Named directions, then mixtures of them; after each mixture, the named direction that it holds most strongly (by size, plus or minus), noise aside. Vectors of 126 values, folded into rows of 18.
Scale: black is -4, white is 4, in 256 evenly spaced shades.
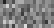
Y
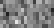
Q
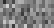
Y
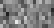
Q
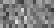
Q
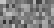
Y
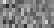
Y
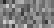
Y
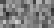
Q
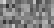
Y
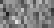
Q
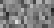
Q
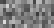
Y
